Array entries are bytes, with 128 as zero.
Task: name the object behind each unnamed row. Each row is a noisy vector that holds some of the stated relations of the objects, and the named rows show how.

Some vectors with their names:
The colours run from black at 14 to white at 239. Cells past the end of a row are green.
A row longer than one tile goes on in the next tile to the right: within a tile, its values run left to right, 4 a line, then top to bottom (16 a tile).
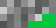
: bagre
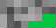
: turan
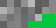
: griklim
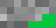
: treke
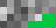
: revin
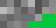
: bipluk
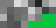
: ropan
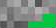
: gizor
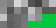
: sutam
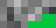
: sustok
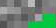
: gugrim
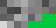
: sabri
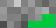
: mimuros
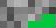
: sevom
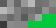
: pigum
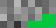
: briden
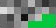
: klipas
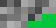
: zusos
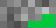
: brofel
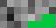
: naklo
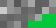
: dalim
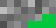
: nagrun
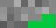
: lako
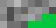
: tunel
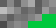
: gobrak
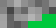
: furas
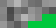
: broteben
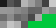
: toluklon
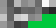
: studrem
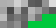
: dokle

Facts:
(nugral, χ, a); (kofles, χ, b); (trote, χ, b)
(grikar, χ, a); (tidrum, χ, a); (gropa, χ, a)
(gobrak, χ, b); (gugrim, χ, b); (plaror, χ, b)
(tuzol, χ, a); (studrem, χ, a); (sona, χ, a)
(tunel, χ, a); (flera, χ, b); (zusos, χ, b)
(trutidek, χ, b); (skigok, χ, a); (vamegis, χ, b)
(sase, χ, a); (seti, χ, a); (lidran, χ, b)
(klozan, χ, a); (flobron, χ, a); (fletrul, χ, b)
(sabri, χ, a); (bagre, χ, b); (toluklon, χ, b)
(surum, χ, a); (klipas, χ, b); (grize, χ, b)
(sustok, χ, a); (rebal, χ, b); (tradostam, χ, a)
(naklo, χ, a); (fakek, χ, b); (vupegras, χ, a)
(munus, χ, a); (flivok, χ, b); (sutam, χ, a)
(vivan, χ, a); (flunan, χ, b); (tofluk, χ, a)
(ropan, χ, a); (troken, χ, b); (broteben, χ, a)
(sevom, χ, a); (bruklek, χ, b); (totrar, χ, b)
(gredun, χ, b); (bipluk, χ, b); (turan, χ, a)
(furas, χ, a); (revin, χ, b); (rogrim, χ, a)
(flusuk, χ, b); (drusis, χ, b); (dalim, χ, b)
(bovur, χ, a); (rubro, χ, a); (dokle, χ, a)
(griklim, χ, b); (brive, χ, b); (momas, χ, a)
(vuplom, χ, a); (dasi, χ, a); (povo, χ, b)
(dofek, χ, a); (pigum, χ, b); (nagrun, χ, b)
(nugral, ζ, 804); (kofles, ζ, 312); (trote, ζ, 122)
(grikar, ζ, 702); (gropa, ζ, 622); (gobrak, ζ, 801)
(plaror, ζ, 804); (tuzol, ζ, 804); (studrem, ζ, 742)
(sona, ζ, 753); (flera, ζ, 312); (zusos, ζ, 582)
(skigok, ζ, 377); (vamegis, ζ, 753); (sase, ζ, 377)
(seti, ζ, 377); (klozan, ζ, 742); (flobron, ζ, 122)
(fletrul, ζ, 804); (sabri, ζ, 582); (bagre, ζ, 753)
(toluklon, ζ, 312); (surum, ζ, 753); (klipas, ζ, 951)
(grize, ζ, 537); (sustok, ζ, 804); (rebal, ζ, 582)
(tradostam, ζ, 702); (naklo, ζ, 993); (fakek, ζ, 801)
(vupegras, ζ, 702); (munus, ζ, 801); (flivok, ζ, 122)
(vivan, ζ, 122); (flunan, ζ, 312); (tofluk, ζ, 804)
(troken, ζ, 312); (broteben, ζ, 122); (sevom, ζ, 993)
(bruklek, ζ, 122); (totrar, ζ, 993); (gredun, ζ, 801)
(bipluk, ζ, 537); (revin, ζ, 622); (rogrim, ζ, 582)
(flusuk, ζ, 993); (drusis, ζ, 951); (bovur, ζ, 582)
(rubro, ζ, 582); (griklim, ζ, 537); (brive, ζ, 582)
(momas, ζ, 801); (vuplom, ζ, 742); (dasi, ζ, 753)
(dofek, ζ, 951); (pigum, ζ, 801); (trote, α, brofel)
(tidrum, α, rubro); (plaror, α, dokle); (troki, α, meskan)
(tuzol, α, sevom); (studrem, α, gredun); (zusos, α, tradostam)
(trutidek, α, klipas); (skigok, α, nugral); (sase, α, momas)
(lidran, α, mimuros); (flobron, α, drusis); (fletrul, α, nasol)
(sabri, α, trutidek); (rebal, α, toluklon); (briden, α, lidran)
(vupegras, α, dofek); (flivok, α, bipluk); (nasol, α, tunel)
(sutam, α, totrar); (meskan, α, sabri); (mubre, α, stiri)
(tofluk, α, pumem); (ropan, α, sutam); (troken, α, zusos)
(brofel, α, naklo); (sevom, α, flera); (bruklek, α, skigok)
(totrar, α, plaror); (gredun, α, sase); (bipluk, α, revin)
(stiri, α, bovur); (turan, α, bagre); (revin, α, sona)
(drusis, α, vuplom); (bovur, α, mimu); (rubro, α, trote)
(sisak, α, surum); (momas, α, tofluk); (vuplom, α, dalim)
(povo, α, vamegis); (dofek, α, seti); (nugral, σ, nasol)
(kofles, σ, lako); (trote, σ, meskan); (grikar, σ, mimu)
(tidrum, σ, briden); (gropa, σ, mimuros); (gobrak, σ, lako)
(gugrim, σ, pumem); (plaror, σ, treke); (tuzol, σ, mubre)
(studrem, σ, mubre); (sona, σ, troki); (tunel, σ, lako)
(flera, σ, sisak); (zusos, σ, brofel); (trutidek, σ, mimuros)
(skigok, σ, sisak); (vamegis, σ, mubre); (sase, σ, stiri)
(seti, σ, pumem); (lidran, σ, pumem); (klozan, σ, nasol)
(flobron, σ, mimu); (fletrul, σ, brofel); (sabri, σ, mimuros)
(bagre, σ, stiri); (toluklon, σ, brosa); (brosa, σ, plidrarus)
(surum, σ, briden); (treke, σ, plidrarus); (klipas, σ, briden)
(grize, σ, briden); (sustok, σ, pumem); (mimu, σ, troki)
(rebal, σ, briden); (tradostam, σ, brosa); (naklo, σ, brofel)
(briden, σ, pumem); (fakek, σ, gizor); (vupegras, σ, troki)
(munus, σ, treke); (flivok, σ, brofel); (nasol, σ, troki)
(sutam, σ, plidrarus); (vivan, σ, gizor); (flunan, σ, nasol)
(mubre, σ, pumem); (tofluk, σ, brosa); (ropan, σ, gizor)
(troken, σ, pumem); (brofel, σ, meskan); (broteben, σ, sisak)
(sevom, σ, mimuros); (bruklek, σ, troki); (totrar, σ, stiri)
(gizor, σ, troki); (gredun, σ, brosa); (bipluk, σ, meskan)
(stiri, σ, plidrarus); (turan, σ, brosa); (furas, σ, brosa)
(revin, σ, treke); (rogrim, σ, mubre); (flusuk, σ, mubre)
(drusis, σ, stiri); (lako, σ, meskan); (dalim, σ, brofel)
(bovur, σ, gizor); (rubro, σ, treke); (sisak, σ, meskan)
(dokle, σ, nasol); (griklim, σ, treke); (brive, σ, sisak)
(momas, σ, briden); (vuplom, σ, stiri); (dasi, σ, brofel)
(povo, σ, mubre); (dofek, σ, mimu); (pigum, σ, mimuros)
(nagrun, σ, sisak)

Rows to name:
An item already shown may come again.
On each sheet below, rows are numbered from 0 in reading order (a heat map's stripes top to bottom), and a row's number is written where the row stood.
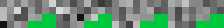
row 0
plaror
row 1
klipas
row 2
tidrum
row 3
seti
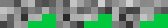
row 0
drusis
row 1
momas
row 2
gropa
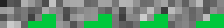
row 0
flera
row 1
grikar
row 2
nugral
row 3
griklim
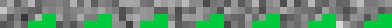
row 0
vamegis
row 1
sisak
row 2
vupegras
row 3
skigok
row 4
flivok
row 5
trote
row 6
rogrim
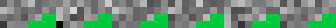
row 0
pigum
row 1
plaror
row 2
grize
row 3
trutidek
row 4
vuplom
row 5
fakek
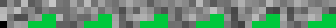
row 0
totrar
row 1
mubre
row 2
turan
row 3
meskan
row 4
tuzol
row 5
munus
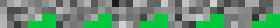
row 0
vuplom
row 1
fakek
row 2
flunan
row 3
momas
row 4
rebal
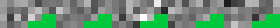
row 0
dofek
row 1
bipluk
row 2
tofluk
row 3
fakek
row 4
troken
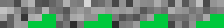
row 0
drusis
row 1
troki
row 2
flusuk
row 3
bruklek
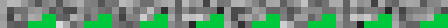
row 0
sona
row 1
sabri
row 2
nugral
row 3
sase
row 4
klozan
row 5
bovur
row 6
sase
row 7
tradostam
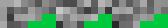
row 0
dasi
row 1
gredun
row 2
fletrul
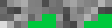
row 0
sabri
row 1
tuzol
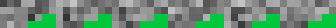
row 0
rebal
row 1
surum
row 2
vivan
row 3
grize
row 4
klozan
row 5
mimu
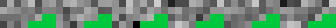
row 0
bruklek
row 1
flobron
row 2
pumem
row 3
kofles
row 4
povo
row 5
toluklon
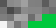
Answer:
rubro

